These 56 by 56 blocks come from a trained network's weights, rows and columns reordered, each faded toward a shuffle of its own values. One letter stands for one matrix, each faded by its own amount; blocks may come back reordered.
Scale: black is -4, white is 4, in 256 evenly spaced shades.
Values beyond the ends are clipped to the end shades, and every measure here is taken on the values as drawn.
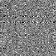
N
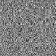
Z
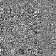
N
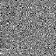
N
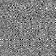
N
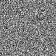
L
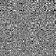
N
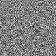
Z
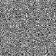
N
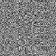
Z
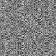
Z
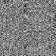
Z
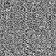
Z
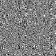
N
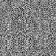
Z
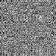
Z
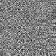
Z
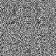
Z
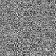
Z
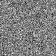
L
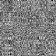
Z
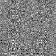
N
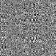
N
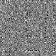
N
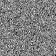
L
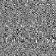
N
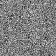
L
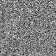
L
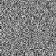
Z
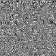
N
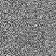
Z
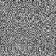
Z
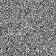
N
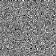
N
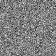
L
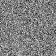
L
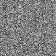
L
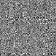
N
